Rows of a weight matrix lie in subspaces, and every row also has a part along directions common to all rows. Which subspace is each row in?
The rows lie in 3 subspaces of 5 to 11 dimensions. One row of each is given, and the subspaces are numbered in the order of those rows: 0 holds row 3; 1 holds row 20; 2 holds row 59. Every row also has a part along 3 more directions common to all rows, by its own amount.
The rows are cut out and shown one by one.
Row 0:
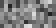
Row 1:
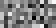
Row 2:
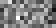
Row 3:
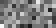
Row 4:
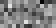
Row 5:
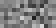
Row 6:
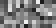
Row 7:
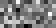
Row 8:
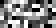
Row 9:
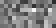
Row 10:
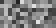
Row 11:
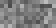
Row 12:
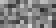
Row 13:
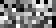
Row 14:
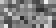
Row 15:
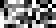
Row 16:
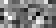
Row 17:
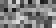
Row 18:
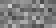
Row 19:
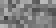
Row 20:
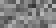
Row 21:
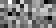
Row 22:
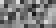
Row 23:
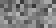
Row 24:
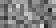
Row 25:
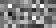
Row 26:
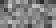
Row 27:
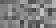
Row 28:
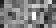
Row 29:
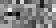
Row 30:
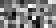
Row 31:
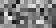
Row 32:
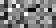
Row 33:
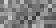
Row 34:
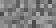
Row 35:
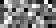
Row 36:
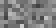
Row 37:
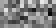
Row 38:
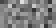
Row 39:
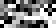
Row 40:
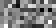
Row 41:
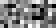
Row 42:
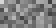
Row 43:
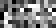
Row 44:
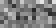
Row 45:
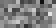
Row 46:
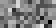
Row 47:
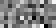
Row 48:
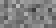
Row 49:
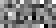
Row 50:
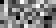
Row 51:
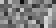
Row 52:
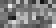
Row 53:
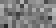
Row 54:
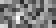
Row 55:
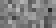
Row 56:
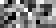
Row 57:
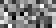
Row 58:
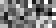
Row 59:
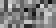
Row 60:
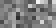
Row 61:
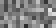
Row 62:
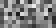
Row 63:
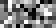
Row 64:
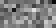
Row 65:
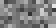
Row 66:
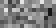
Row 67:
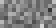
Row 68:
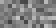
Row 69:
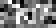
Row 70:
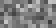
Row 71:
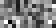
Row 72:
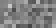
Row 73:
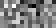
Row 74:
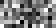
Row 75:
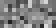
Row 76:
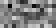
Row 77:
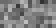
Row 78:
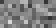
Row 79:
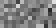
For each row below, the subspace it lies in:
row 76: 1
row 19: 0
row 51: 2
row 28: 2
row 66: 2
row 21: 0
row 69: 0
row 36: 2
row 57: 0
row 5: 0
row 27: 1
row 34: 2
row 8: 1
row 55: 2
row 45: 0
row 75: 2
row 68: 0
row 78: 0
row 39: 1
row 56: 2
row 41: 1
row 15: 1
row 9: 0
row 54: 0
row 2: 0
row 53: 0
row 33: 1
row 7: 0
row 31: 1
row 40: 0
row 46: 0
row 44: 0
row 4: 2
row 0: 2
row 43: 1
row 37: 0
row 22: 2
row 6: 2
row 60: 0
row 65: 1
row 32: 2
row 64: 0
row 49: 2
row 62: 0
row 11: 0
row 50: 2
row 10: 2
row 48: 2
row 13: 0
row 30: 1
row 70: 1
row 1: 0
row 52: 1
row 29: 0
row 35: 1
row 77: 0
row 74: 1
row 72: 0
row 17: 0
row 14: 0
